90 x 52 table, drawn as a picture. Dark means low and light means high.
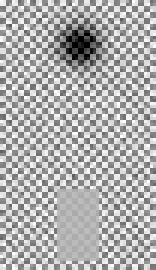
Overall the values sit about 70% of the way up the scale. The ninth with the lowest average is the top middle. The bottom middle is the calmest part. An odd patch, calmer than its surroundings, sits in the bottom middle. A single dip lies in the top middle. The field is checkered.
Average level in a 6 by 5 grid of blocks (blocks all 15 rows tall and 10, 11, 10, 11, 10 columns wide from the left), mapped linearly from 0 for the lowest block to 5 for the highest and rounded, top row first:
5 4 0 4 5 / 5 4 0 4 5 / 5 5 5 5 5 / 5 5 5 5 5 / 5 5 5 5 5 / 5 5 5 5 5
